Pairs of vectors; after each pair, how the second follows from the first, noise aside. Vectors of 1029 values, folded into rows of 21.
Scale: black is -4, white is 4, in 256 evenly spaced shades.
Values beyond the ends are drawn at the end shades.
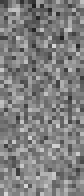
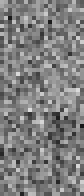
wrapped around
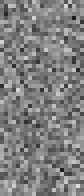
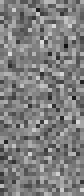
wrapped around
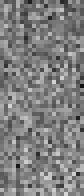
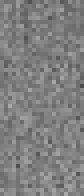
shrunk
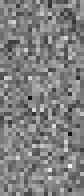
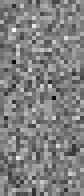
reversed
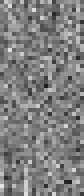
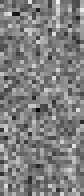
reversed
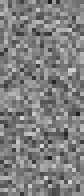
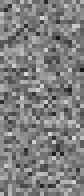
wrapped around
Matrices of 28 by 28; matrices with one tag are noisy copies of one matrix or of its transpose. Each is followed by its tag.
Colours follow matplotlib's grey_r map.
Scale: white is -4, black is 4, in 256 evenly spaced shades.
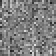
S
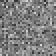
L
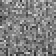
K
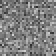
L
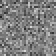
L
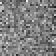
K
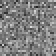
L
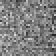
K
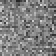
K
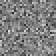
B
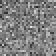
L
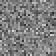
B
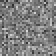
L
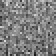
K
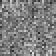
S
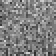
K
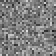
L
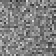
K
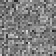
L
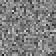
B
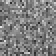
K
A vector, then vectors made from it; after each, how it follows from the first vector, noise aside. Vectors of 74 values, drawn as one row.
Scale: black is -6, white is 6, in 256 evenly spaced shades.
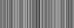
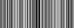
scaled up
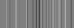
partly zeroed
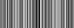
scaled up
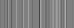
partly zeroed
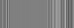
partly zeroed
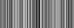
scaled up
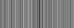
partly zeroed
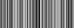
scaled up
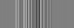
partly zeroed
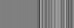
partly zeroed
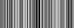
scaled up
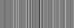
partly zeroed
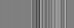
partly zeroed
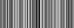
scaled up
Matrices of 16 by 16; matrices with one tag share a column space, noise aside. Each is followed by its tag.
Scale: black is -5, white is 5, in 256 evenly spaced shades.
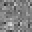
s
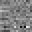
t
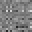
t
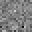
t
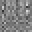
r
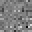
t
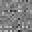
t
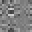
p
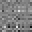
t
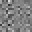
p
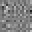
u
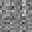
r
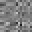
s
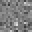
s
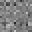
s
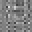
r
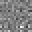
t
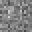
u
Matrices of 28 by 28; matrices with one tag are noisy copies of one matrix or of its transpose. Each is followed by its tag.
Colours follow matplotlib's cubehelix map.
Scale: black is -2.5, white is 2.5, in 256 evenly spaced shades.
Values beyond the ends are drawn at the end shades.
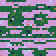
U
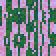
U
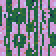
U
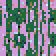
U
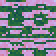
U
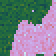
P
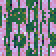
U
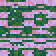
U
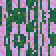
U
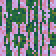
U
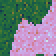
P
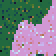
P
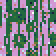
U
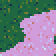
P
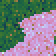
P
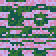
U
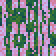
U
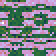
U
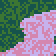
P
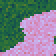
P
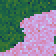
P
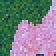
P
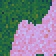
P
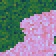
P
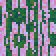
U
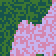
P
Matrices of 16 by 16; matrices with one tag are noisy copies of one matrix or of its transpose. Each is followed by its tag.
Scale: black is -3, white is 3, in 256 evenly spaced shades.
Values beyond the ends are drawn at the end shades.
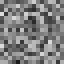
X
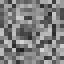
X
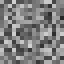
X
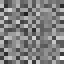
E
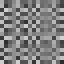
E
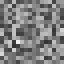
X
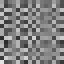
E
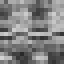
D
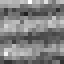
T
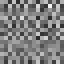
E
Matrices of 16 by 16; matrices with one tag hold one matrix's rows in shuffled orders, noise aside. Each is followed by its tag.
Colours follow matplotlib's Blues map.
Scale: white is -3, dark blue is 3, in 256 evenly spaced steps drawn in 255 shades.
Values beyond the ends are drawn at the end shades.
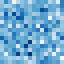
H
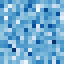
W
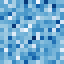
W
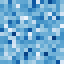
W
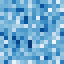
H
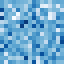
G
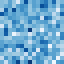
H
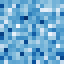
G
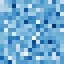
W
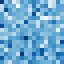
G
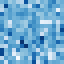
G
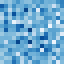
H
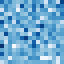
G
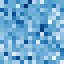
H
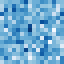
H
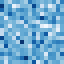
G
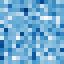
G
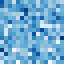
G
